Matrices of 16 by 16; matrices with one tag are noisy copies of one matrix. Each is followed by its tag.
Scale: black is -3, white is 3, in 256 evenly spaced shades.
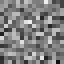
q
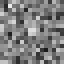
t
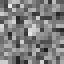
t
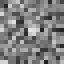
t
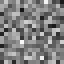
q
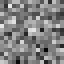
t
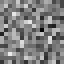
q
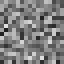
q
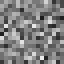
q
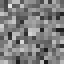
t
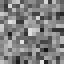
t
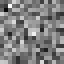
t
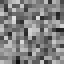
t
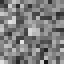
t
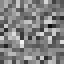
q
